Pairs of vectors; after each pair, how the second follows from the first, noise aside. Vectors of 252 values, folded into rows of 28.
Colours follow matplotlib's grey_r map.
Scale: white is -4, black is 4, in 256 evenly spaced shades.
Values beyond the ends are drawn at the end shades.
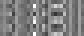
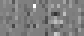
partly zeroed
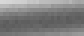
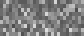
shuffled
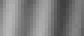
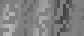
partly zeroed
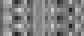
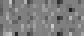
partly zeroed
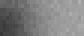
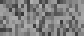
shuffled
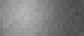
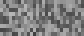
shuffled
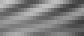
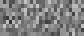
shuffled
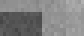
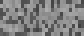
shuffled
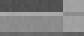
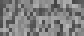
shuffled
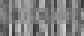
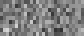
shuffled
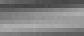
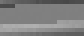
partly zeroed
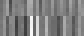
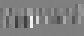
partly zeroed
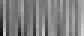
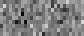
shuffled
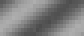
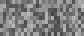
shuffled
